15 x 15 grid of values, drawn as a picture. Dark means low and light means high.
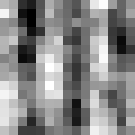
The ninth with the lowest average is the top left. Streaks run downward. Stripes running up and down repeat 3 times from left to right.
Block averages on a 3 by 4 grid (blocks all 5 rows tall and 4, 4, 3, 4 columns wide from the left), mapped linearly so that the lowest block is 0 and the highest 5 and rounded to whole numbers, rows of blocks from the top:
0111 | 1512 | 3212
